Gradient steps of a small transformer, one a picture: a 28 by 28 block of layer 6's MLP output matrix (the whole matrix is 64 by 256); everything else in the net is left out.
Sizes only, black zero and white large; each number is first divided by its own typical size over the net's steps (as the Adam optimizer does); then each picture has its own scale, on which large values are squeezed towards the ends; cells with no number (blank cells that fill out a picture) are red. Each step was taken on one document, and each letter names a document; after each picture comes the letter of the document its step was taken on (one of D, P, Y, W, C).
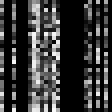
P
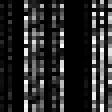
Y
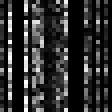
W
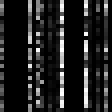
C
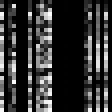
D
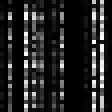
Y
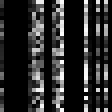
C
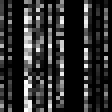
C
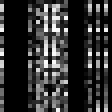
P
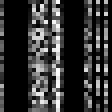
P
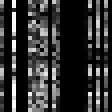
P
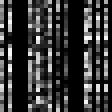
D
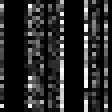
C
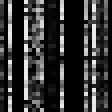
C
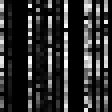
D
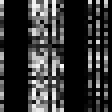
P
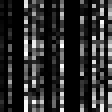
Y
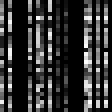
D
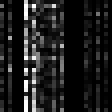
W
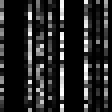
C
